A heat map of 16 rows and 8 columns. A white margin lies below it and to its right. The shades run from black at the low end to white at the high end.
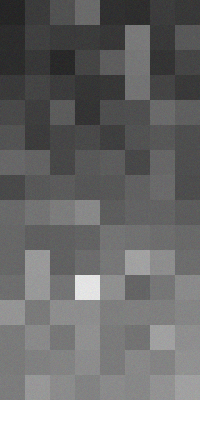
Stripes: none. Odd rows or columns: none. Average level on the scale: 40%. Ninth with the highest average: bottom middle. Slope: up to the bottom.
